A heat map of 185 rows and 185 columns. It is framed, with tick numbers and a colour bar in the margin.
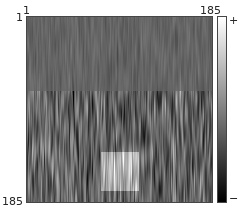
An odd patch, higher than its surroundings, sits in the bottom middle. A horizontal seam about 40% of the way down splits the table, and the top part is calmer. Streaks run downward. The ninth with the highest average is the bottom middle. The values are skewed, with a long tail toward high values.
